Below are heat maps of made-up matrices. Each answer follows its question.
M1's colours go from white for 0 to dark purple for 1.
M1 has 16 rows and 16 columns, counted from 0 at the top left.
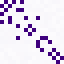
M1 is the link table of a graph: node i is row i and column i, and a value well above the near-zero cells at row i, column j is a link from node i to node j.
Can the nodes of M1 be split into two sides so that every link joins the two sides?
yes
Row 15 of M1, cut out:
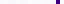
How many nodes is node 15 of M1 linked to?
1
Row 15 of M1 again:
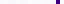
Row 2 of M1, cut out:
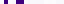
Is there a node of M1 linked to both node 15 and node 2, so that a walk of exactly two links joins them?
no
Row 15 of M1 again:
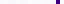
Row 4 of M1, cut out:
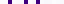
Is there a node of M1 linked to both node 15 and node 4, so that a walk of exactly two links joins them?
no
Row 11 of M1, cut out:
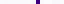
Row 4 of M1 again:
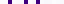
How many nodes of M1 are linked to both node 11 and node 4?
1
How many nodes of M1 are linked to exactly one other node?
4
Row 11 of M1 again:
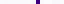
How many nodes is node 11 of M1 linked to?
1
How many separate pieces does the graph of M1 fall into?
1
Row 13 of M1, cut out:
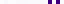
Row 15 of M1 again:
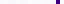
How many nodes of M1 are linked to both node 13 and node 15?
1
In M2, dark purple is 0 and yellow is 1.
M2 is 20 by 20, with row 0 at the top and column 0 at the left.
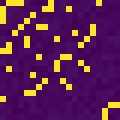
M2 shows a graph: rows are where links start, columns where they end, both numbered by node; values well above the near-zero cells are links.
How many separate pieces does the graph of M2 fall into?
2
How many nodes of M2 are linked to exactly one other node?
4
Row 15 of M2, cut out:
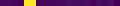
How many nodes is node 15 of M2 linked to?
2
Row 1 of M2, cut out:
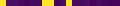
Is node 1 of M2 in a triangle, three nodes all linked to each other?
yes
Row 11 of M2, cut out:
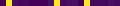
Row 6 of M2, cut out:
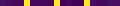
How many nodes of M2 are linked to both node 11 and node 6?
2
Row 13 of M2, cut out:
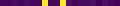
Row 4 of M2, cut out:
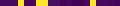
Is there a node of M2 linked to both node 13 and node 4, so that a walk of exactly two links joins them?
yes
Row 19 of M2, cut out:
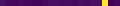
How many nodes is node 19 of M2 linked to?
1
